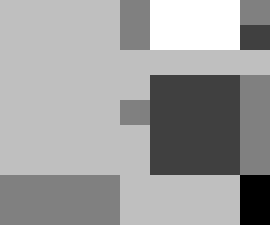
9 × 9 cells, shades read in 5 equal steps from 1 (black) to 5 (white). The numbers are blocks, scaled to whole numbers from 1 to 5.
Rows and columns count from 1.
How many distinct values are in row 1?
3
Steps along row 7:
same same same same down same same up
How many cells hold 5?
6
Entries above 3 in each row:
7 7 9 5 4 5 5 4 4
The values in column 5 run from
3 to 4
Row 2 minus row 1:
0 0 0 0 0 0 0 0 -1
